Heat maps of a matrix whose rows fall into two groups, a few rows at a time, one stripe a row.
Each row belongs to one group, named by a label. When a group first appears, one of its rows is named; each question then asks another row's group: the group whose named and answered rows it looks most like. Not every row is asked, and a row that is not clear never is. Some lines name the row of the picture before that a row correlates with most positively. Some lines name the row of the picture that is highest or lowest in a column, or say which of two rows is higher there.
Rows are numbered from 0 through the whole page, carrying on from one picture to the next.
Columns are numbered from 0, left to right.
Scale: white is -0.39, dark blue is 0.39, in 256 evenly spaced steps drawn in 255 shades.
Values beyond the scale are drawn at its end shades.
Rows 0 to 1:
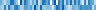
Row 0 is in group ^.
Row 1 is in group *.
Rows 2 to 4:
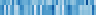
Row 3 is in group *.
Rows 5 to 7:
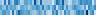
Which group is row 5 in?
*
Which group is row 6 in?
^
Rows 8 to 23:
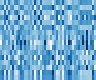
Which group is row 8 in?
*
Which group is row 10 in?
*
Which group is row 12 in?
*
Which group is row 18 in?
^
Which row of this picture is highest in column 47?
11
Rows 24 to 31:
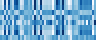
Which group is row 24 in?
*
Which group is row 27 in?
*
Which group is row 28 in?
^
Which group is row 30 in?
*
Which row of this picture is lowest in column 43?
28
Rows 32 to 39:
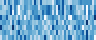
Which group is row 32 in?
*
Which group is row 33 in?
^
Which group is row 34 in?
^
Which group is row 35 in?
^
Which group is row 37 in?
^
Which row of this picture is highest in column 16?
34
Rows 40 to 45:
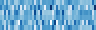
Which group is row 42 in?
*
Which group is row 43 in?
*
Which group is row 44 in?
^
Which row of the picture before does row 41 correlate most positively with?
35
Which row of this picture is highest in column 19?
41
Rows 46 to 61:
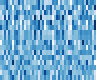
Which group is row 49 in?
*
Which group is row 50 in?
^
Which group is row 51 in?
^
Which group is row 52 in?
*
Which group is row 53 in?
*
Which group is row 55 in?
^
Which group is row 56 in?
*
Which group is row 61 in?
^
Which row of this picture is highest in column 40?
49
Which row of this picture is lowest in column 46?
49
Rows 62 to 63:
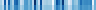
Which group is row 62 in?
*
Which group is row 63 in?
*
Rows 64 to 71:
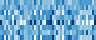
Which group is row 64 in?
*
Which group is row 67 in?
^
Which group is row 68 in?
^
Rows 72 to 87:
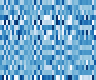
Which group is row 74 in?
^
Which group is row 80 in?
*
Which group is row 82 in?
*
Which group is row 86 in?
*
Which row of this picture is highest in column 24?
87
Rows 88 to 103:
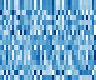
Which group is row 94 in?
^
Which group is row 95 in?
^
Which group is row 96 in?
^
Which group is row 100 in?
^
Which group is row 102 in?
*
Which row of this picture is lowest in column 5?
91
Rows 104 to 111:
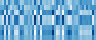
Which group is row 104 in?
*
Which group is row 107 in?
*
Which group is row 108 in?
*
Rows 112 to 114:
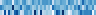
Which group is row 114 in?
*
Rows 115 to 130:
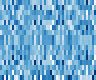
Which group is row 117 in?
^
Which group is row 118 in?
^
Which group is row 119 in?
*
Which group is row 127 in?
*
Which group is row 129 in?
^
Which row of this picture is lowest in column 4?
130
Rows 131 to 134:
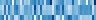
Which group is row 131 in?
^
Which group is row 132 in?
*
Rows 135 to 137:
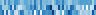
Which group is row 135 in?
*
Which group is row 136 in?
^
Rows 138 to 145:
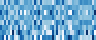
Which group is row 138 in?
*
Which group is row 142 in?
*
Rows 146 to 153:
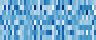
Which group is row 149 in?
^
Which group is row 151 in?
*
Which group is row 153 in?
*
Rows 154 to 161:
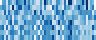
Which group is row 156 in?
*
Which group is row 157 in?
^
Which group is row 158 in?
^
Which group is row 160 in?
^
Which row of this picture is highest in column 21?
157
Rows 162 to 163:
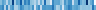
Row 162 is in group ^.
